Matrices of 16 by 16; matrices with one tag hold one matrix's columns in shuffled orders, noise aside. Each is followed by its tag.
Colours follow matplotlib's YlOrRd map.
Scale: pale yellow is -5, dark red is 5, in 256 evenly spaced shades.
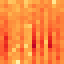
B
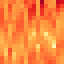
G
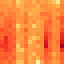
B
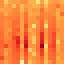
B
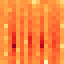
B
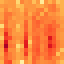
B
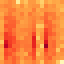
B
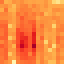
B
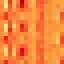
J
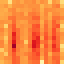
B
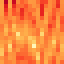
G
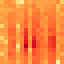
B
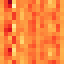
J
